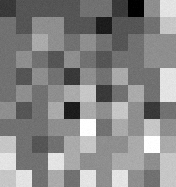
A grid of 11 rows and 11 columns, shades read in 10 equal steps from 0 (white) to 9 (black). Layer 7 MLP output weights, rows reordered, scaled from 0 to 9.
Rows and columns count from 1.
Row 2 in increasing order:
2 4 4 5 5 6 6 6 6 6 8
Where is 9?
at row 1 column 9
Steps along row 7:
up down down up down up down up up down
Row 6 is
5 4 5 4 3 2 7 5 3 5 1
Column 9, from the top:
9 6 5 5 5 3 4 4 3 3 4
